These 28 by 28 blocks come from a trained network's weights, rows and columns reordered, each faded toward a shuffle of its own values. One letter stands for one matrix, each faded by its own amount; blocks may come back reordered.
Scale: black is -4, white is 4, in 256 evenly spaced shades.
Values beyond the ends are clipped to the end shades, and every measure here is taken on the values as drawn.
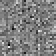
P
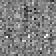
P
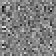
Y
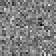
Y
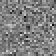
Y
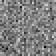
P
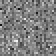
P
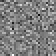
Y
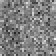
P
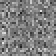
Y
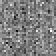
P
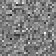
Y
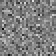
Y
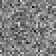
Y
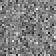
P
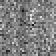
P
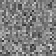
Y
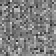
P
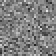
Y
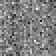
P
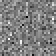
P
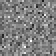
P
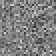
Y
